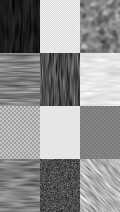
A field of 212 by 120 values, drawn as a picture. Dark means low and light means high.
It is made of 4 by 3 panels. Panel 1,1: very low, streaked downward, faint in contrast. Panel 1,2: very high, checkered, faint in contrast. Panel 1,3: middling, blotchy. Panel 2,1: middling, streaked across. Panel 2,2: low, streaked downward. Panel 2,3: very high, streaked across, faint in contrast. Panel 3,1: high, checkered. Panel 3,2: very high, flat. Panel 3,3: middling, checkered, faint in contrast. Panel 4,1: middling, streaked across. Panel 4,2: low, fine-grained. Panel 4,3: high, slanting down to the right.
